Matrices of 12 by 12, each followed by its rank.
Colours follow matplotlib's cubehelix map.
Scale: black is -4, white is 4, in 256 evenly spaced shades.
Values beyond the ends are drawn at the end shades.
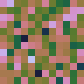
full rank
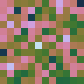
full rank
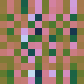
two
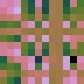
two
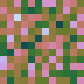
full rank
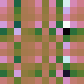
one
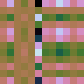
one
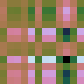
one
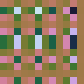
one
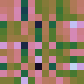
two
